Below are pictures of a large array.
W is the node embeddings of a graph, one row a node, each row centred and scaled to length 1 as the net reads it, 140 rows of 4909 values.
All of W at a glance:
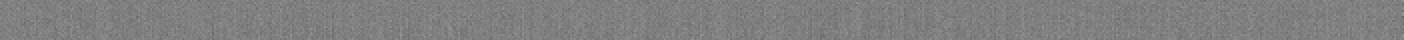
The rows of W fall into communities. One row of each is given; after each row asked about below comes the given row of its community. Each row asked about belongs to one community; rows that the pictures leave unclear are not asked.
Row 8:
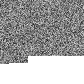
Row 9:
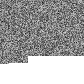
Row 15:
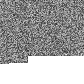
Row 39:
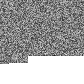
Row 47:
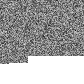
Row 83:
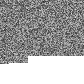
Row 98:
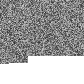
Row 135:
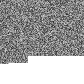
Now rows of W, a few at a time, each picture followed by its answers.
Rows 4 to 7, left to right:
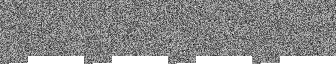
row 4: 15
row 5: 135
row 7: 8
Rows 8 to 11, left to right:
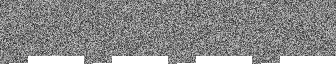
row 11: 47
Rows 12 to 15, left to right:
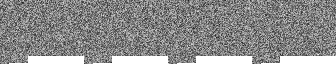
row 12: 39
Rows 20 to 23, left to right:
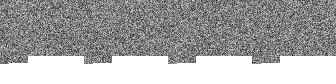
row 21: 98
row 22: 15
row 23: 135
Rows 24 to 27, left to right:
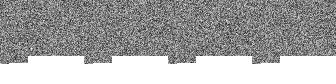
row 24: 8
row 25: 83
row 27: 83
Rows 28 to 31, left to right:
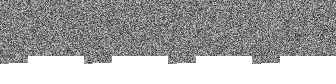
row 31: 8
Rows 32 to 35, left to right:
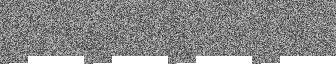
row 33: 8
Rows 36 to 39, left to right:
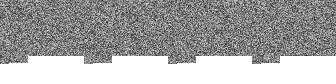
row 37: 98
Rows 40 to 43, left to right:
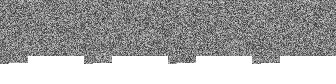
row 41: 39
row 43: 39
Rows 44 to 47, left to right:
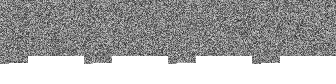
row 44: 15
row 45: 135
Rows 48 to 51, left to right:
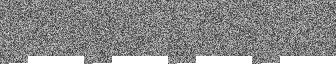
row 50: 98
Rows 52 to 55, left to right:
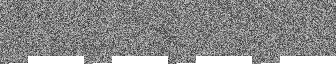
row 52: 15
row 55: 135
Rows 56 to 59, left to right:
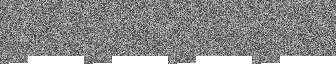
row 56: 98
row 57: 47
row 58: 98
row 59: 98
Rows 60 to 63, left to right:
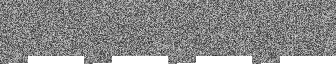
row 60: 39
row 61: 8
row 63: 8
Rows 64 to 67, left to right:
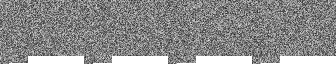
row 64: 15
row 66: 83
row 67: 135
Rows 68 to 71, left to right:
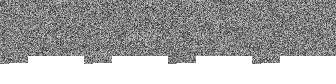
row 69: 39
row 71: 83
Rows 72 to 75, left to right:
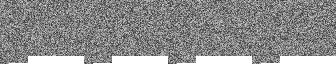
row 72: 135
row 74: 83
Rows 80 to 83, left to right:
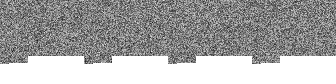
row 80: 39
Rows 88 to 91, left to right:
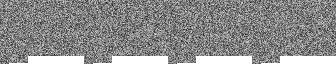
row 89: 39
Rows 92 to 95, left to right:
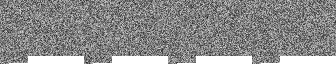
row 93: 135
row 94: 83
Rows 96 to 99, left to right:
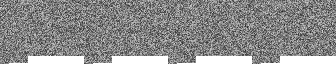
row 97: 83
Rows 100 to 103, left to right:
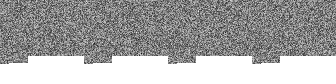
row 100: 15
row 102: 98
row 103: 83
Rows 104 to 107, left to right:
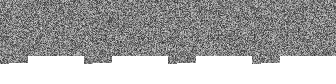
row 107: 98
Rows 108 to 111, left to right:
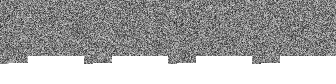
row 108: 135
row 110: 9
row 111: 39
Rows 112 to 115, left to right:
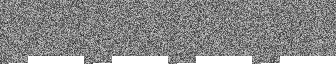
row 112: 39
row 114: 83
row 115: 15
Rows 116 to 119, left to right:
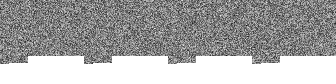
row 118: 135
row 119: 83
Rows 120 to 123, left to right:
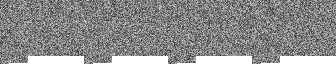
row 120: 98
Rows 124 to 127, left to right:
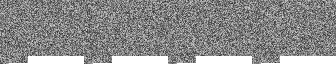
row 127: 135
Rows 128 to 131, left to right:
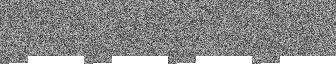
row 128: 15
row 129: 39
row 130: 135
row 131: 15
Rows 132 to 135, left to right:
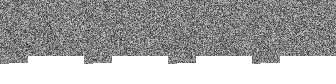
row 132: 98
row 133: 83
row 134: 15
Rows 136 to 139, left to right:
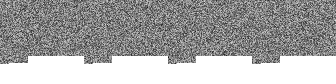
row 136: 15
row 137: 39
